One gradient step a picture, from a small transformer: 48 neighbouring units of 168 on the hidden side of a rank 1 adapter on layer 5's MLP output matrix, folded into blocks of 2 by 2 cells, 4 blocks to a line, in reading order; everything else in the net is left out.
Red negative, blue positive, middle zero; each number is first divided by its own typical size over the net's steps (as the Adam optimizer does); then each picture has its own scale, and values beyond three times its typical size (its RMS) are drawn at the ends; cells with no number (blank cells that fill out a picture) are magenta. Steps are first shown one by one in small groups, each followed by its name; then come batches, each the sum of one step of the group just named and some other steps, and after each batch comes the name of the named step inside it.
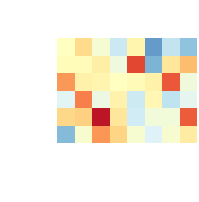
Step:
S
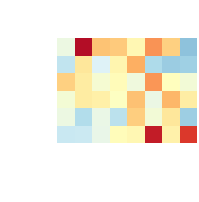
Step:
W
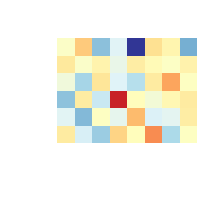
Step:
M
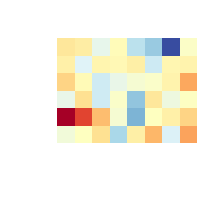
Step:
S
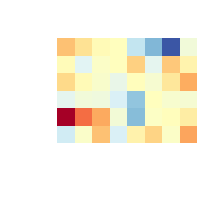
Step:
S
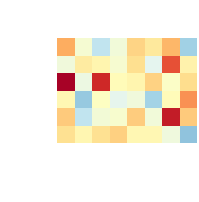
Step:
M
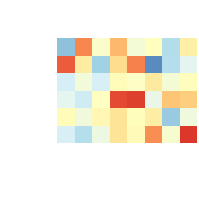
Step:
W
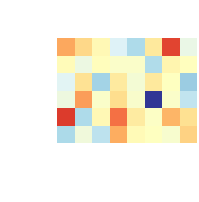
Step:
M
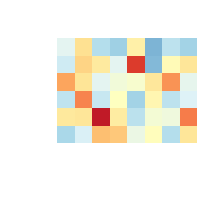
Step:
S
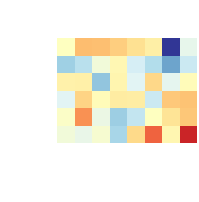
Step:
W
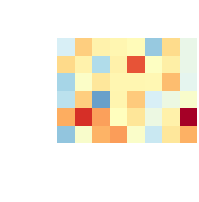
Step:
S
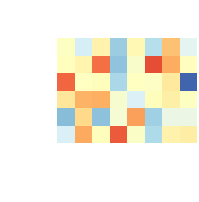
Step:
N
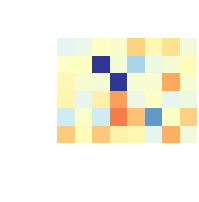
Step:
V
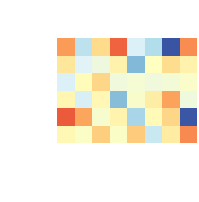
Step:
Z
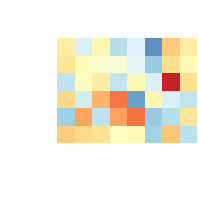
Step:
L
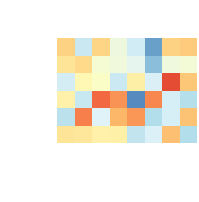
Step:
L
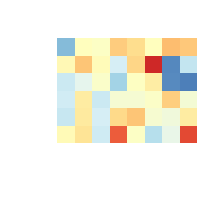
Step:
N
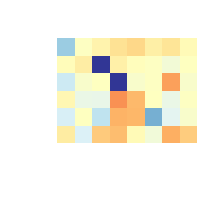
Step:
V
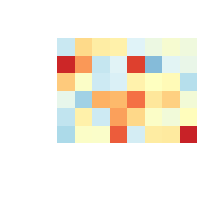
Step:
N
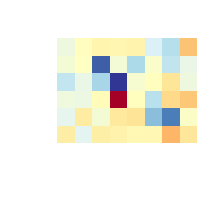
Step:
V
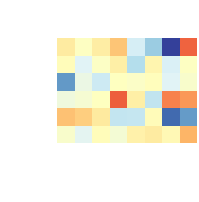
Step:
Z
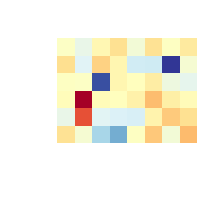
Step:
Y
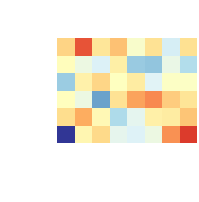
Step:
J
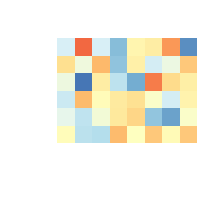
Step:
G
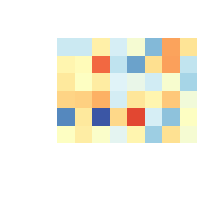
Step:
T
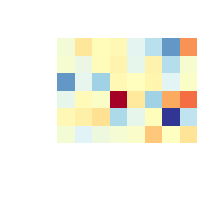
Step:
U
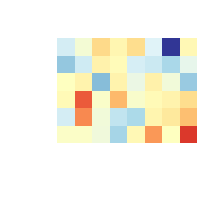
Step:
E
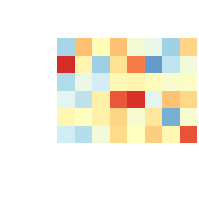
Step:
U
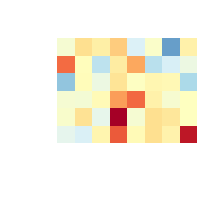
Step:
E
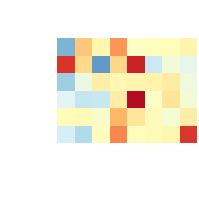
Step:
G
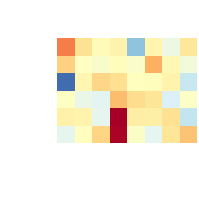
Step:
J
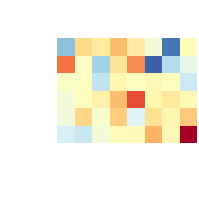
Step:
E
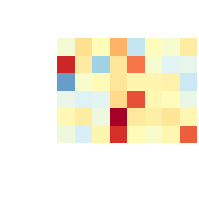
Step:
Y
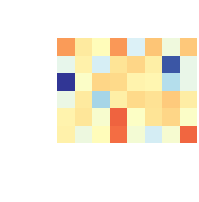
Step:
Y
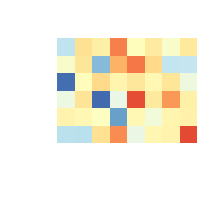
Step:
J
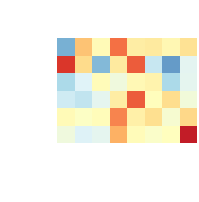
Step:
G
